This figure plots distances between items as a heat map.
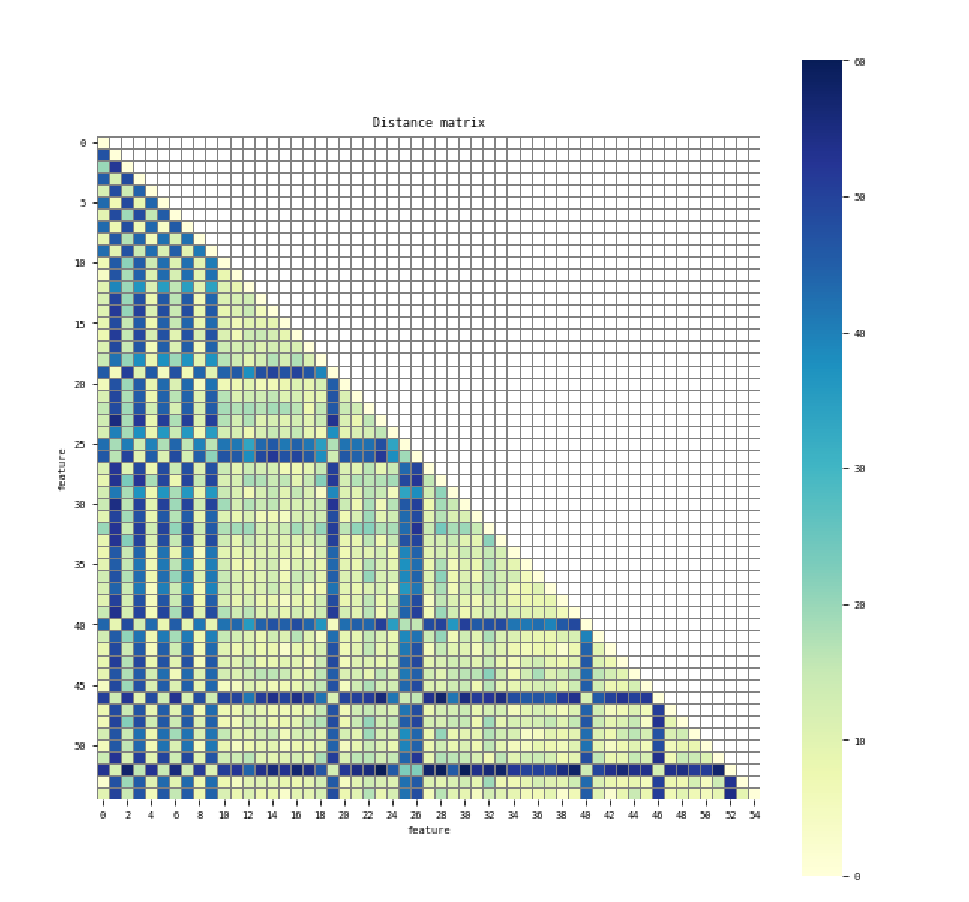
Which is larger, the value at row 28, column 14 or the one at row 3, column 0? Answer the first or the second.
the second
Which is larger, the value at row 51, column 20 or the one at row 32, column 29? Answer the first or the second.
the second
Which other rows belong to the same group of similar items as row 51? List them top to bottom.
0, 2, 4, 6, 8, 10, 11, 12, 13, 14, 15, 16, 17, 18, 20, 21, 22, 23, 24, 27, 28, 29, 30, 31, 32, 33, 34, 35, 36, 37, 38, 39, 41, 42, 43, 44, 45, 47, 48, 49, 50, 53, 54
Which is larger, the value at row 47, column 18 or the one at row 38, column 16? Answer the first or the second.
the first
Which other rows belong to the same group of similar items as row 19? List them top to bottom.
1, 3, 5, 7, 9, 25, 26, 40, 46, 52
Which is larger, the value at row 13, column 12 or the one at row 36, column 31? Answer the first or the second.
the first
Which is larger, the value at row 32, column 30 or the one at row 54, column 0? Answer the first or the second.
the first
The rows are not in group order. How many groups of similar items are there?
2
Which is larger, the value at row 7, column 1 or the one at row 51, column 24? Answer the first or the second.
the second
